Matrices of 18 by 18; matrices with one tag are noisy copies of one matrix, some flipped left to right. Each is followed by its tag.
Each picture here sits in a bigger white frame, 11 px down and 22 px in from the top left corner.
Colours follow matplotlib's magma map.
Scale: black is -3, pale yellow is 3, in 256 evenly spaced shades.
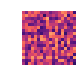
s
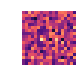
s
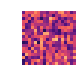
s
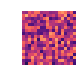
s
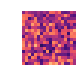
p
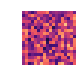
p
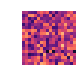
p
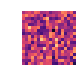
s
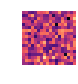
p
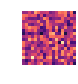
s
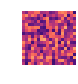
s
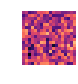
p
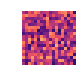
s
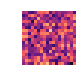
p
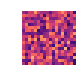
s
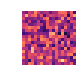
s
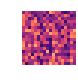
p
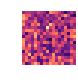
p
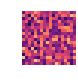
s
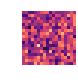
p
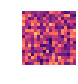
p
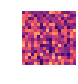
p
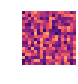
s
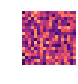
s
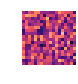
s
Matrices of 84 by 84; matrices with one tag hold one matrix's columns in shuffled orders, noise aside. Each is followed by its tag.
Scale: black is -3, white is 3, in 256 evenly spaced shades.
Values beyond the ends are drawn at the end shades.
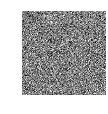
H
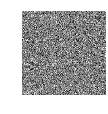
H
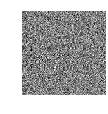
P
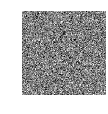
H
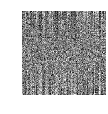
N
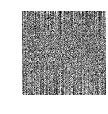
N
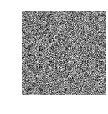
P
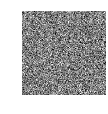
H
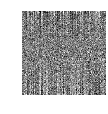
N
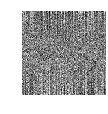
N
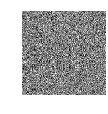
P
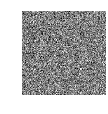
H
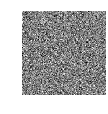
H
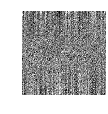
N
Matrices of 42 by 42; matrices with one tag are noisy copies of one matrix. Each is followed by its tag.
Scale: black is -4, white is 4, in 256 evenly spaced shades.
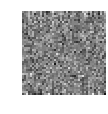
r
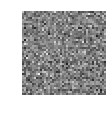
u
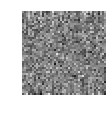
r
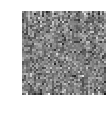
r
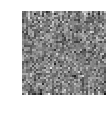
r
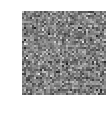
u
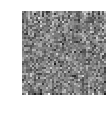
r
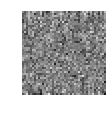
r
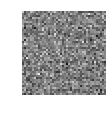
u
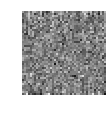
r
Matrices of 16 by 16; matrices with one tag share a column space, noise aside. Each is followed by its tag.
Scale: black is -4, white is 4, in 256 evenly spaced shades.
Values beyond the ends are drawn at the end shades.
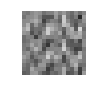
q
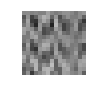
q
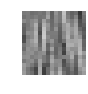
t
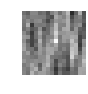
t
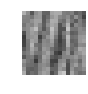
t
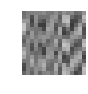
q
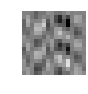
q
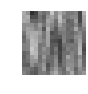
t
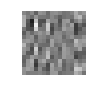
q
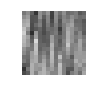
t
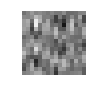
q
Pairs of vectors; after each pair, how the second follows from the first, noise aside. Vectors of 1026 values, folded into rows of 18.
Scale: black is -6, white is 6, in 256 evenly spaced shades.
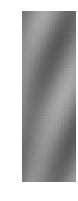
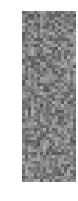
shuffled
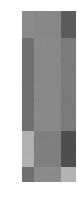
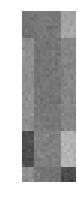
negated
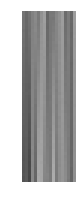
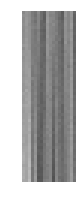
negated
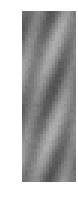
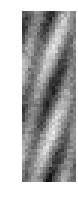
scaled up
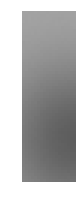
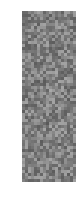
shuffled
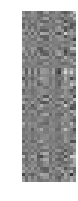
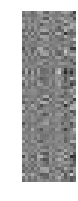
negated
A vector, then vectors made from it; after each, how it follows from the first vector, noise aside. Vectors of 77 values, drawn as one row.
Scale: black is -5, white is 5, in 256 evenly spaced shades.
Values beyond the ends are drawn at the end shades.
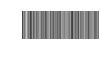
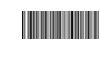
scaled up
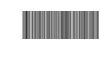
negated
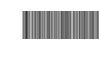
negated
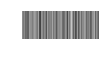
wrapped around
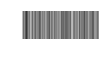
negated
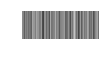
wrapped around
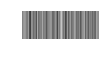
wrapped around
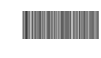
negated
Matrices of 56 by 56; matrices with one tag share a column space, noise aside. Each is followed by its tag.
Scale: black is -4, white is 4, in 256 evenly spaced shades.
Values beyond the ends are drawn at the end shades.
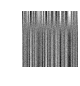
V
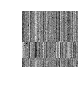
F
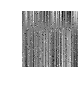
V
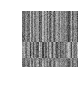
F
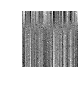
V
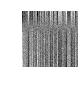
V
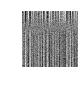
V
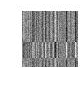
F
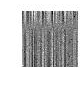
V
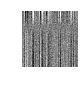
V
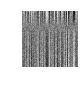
V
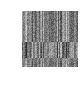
F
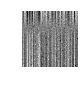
V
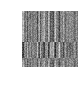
F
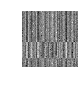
F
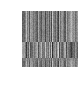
F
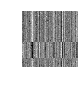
F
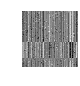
F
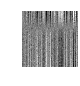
V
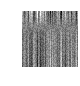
V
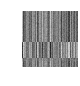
F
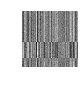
F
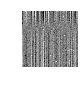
V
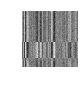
F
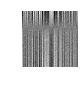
V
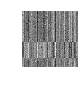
F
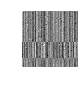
F
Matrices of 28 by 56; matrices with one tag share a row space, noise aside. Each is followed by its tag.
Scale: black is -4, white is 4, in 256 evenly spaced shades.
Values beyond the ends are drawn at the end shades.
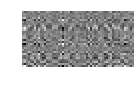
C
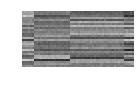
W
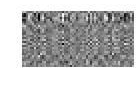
C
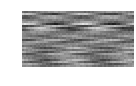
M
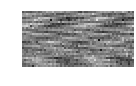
M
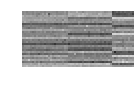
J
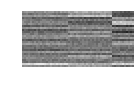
J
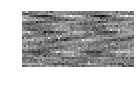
M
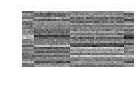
W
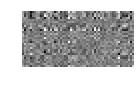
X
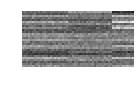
J
